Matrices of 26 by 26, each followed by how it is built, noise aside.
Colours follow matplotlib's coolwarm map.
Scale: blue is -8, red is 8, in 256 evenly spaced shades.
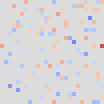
sparse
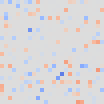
sparse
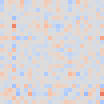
low rank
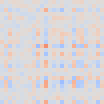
low rank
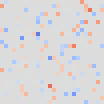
sparse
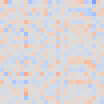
low rank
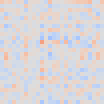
low rank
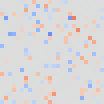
sparse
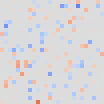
sparse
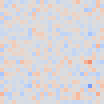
low rank
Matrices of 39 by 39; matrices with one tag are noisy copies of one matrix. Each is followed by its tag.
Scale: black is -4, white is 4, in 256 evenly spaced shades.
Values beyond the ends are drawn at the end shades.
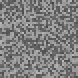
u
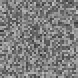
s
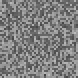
s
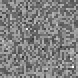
s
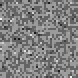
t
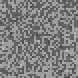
s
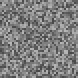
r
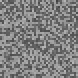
u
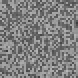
s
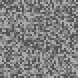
u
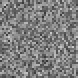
r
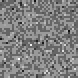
u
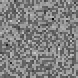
r
